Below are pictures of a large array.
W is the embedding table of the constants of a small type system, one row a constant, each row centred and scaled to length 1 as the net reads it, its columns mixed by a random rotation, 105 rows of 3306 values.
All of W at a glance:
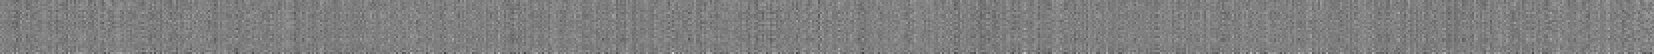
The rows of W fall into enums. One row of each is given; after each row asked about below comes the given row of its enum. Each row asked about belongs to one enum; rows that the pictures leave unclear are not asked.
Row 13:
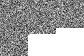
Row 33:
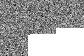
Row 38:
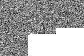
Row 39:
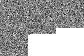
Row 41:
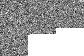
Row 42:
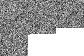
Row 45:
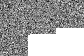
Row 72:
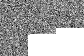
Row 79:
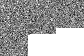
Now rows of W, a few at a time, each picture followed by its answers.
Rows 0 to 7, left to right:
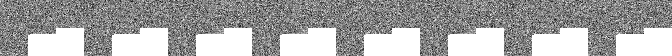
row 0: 39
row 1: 45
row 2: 72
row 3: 72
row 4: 13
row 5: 72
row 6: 45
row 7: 38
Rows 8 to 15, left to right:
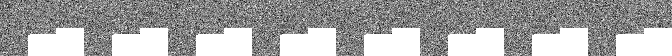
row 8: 45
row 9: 38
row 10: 45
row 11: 79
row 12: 38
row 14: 39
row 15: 72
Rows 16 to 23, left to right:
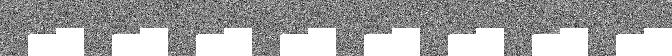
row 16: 38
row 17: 39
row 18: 45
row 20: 39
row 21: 41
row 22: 72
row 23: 41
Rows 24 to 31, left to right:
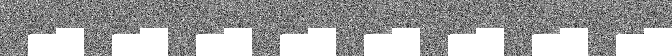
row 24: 79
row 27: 39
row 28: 72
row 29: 33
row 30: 72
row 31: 38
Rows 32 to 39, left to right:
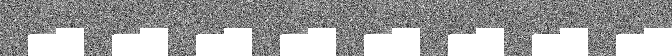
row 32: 72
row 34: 41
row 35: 72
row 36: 72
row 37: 79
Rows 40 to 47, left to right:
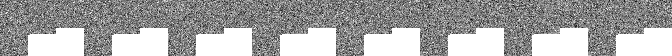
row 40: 41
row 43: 33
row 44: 41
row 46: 72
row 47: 45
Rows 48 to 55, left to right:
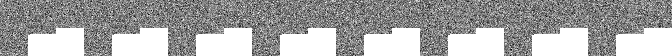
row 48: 39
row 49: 39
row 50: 72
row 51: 41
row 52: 41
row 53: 45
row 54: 33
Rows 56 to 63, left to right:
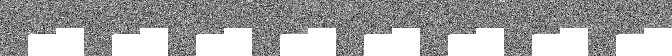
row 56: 38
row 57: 38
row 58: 41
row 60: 42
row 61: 41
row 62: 39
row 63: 33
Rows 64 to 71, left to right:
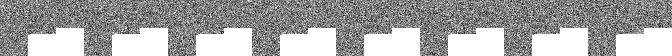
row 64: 79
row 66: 41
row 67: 13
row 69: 38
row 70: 39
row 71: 72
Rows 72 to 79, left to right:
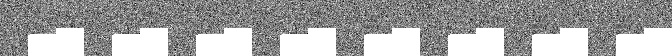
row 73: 38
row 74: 33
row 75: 38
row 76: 39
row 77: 45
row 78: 79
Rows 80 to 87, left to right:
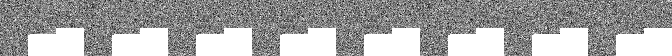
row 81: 45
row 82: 39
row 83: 39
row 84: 39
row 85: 45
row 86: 38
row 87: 41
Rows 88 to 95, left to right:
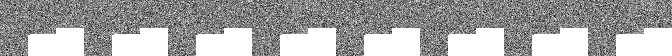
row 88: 33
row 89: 38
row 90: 41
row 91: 72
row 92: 41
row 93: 13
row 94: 39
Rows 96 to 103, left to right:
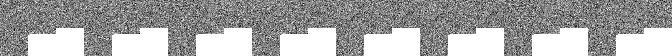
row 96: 13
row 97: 38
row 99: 38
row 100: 42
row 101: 42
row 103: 45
